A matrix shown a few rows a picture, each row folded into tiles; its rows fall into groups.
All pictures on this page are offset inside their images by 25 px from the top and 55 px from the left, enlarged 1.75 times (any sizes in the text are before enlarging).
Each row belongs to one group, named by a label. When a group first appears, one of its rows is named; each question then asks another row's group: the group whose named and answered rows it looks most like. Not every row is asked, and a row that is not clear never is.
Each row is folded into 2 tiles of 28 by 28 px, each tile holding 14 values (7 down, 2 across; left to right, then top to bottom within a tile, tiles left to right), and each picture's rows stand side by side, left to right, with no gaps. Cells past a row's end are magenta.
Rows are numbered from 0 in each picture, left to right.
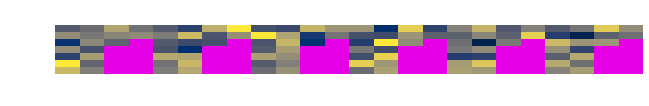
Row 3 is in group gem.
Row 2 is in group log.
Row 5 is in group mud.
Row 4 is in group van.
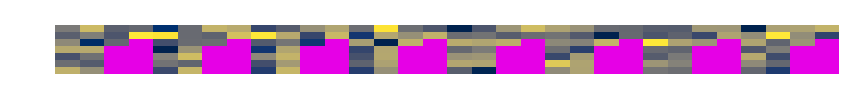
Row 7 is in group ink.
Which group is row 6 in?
mud
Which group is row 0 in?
van
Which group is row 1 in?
log
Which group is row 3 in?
van
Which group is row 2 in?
log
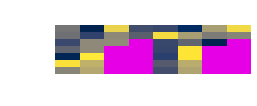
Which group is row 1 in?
log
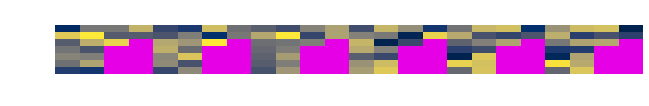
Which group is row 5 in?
gem
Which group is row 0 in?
ink
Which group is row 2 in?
log
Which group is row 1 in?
mud
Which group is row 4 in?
gem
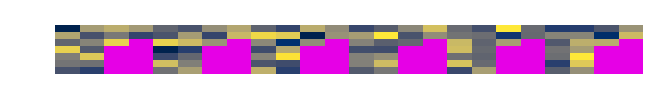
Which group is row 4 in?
mud
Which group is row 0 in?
ink
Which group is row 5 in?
log
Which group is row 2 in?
log
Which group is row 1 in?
mud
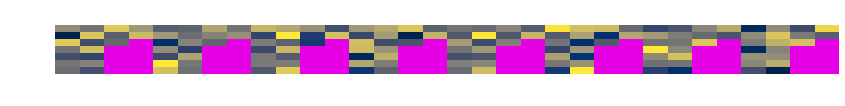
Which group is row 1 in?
gem
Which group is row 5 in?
van
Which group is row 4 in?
van
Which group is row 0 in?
van
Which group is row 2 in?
van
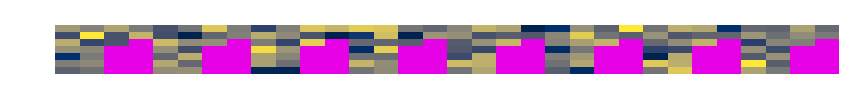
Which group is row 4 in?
gem
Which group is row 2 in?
ink
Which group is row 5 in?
ink
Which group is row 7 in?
gem
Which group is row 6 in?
gem
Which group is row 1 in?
mud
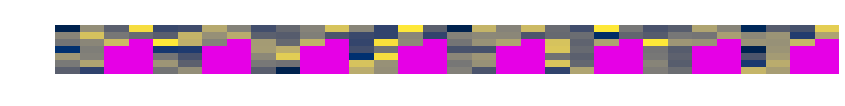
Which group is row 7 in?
log
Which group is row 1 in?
mud
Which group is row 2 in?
ink
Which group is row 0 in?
ink
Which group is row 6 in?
mud
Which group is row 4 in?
ink
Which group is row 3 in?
gem
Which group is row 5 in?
mud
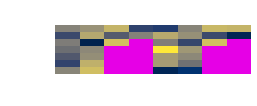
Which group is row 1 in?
ink
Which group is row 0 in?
van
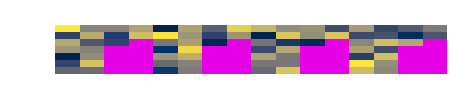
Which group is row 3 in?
gem
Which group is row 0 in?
van
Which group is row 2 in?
van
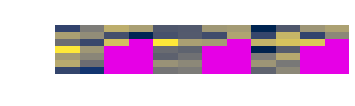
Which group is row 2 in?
mud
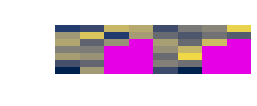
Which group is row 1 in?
ink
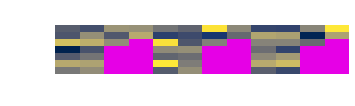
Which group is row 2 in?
log
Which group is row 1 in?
mud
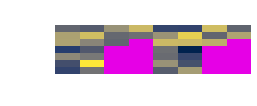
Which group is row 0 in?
log
